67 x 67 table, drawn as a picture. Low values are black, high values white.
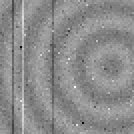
Rings: centred on the middle right. Odd lines: columns 7, 12 and 27. Slope: none. Histogram: heavy tails on both sides.
